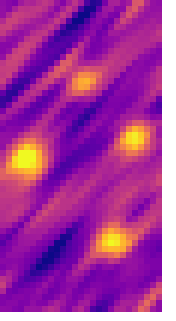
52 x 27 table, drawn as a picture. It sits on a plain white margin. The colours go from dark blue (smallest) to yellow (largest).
Slope: none. Lone odd cells: none. Bumps: four. Histogram: skewed, a long tail of high values. Ninth with the highest average: middle left.
